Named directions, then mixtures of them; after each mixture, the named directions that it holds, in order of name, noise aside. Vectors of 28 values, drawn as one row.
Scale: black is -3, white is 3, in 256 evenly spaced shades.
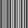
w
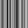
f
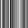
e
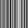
e, w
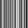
f, w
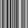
e, f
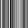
e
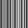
w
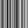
f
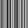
f, w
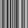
e, f
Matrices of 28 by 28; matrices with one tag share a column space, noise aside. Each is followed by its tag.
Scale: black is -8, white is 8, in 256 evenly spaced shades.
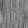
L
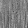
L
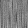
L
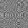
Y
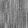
L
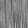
L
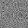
Y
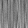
L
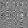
Y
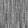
L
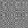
Y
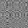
Y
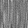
L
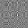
Y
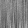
L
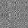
Y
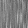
L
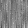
L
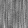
L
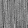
L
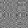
Y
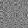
Y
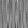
L
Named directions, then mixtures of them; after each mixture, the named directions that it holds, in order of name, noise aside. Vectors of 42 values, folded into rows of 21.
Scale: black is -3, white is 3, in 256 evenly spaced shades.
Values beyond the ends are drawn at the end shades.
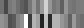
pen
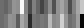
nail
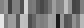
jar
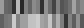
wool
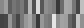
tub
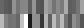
jar, nail, pen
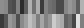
tub, wool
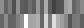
pen, tub, wool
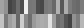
jar, wool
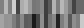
jar, pen, wool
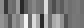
pen, wool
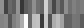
pen, wool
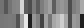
nail, pen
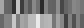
wool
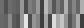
nail, pen, tub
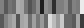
nail, tub, wool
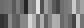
jar, tub, wool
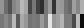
nail, wool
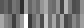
jar, pen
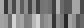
tub, wool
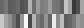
jar, pen, tub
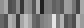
jar, tub, wool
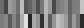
nail, pen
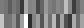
jar, pen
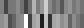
pen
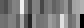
nail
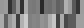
jar, tub, wool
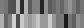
jar, wool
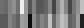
nail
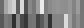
jar, wool
